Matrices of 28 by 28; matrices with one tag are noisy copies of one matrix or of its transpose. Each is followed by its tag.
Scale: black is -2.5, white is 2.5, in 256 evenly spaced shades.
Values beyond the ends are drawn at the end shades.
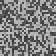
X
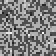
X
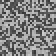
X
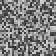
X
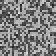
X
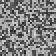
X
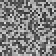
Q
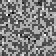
Q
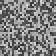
X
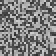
X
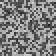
Q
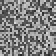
X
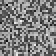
X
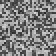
X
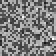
Q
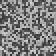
Q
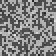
Q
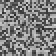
X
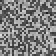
X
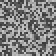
Q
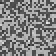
X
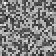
Q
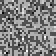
X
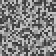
Q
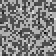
Q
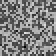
Q
